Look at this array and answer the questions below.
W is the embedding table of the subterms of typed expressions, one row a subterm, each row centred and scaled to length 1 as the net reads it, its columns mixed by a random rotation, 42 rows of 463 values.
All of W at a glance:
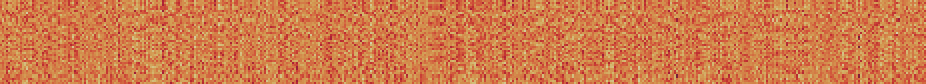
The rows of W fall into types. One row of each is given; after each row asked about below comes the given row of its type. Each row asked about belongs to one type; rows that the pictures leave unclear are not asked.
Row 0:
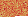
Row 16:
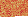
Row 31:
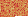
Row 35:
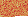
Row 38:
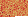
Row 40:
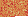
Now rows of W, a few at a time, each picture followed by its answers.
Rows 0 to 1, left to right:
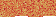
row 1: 35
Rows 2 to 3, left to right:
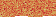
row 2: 0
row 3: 0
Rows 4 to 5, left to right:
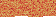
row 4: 0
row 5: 35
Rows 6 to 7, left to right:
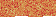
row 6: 40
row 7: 31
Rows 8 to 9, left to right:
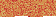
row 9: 38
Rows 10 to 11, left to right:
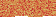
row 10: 38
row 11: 0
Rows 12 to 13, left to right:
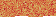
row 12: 0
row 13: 16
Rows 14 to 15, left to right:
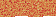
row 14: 35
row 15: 31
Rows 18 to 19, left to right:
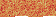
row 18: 38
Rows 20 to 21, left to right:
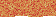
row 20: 31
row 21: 35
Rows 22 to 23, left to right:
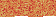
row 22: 0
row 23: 38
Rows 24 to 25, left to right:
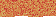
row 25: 35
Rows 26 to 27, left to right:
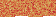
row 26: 31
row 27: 16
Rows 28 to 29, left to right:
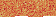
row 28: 0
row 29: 38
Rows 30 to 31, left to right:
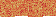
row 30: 16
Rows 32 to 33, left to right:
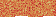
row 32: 31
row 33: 40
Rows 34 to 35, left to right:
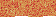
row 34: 40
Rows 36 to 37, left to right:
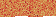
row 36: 35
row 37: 38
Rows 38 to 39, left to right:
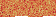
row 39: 40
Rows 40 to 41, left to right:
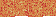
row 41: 31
